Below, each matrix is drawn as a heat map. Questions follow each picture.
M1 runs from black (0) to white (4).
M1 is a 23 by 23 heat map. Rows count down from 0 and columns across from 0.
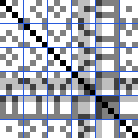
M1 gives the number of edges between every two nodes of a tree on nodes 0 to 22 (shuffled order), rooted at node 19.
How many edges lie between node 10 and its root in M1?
2
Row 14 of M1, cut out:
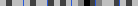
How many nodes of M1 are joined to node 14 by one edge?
7
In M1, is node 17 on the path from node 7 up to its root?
no
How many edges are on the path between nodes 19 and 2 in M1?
2
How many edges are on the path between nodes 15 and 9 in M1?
4
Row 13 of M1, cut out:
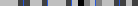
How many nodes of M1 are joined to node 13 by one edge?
7
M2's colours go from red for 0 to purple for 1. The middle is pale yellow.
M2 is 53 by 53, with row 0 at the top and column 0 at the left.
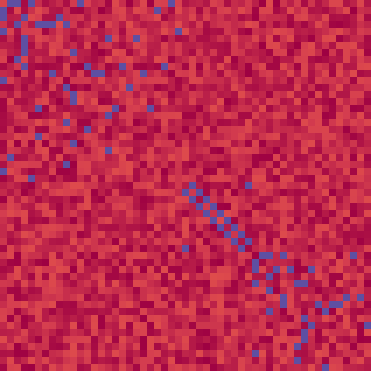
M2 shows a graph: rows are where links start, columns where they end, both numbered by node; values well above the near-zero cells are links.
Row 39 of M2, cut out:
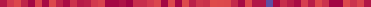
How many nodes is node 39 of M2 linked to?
1
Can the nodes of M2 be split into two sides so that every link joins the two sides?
yes
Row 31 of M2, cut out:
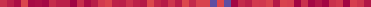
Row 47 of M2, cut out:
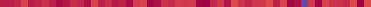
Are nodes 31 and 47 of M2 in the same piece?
no
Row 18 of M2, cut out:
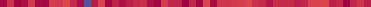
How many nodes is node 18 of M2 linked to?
1
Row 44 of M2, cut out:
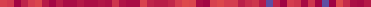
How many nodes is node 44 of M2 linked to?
2
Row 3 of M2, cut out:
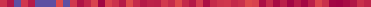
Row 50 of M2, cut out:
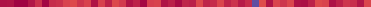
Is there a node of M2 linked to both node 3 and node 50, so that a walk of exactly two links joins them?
no
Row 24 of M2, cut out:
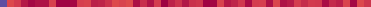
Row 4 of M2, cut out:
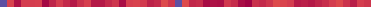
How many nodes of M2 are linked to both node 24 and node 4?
1
